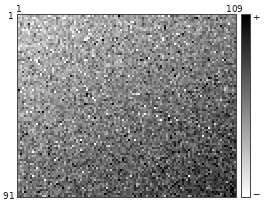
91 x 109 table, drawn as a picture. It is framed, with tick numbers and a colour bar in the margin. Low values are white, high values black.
The top left is the ninth with the lowest average. No row or column stands out. The histogram is bell-shaped. There are no regular stripes. The ninth with the highest average is the bottom right. There is an overall slope up to the bottom right. Fine speckle covers the field.
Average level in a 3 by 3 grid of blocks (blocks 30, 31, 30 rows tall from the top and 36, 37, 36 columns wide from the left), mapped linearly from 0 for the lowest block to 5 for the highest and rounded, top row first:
012 / 124 / 345
